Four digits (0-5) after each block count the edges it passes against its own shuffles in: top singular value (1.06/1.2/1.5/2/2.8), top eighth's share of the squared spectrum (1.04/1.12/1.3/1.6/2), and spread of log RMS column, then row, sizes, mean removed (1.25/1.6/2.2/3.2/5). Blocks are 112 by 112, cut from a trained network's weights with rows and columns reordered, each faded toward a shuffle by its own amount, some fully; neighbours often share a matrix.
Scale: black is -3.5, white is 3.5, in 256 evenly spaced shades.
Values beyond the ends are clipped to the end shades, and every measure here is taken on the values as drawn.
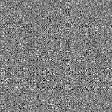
3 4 2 3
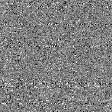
3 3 1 2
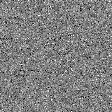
2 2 0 1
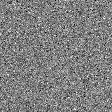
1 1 0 0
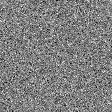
0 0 0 0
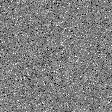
0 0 0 0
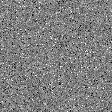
2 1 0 0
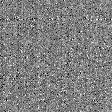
2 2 0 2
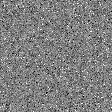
0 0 0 0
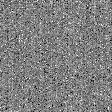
2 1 0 1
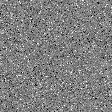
0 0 0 0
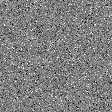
0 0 0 0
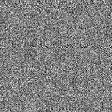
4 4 1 2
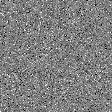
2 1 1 0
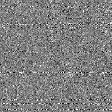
3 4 1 3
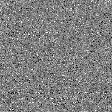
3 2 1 2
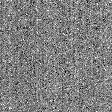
2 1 0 1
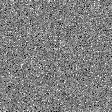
2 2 0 1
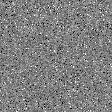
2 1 0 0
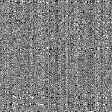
4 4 1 3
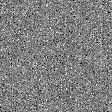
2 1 0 1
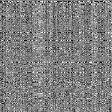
4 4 1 4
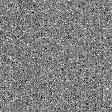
2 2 0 1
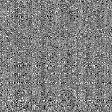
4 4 1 3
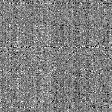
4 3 1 3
